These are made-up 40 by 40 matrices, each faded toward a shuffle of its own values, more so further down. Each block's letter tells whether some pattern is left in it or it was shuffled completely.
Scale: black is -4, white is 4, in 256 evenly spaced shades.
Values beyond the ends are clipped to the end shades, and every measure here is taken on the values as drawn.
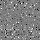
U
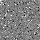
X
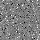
X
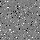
X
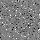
X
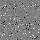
U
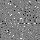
U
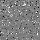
U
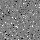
X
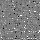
U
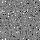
U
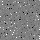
X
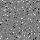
U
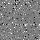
U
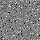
X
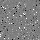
X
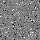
U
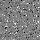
U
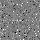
U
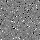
X
